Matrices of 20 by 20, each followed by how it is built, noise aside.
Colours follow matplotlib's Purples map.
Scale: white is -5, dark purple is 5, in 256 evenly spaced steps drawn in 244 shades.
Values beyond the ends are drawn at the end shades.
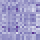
low rank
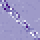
banded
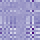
low rank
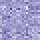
low rank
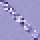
banded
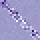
banded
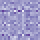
low rank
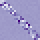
banded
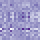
low rank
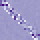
banded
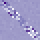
banded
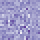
low rank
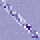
banded
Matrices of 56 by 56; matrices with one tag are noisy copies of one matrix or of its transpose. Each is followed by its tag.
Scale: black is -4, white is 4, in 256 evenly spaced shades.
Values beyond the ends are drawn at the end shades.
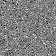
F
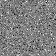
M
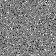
M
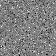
M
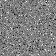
M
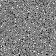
M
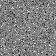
M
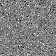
F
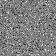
M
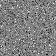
M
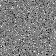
M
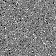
F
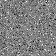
M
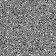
M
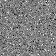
M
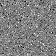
F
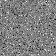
M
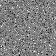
M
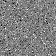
F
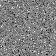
M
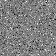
M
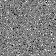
M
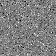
F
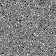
F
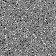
F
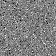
F
